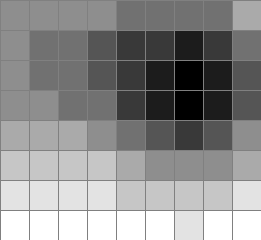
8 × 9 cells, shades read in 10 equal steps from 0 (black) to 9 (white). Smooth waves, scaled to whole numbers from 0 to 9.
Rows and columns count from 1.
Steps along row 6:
same same same down down same same up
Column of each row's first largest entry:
9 1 1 1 1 1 1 1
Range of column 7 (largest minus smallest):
8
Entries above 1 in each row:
9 8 6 6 9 9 9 9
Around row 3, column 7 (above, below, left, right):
1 0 1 1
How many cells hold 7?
8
